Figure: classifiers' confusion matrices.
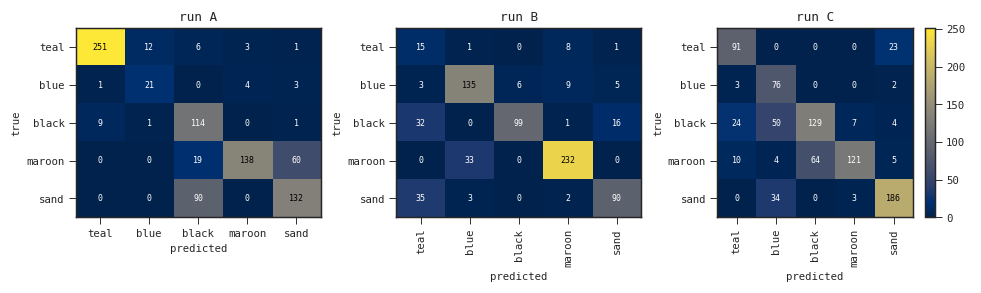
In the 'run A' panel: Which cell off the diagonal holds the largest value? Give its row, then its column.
sand, black
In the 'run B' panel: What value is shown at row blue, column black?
6
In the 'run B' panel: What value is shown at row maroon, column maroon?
232
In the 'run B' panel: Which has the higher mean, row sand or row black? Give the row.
black
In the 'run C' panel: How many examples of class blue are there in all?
81
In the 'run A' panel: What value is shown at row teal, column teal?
251
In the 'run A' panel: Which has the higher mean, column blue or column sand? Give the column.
sand
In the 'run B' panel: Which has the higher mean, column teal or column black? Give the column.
black
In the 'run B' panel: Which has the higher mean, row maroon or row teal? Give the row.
maroon
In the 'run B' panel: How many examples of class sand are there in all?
130
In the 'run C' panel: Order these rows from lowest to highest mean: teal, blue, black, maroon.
blue, teal, maroon, black
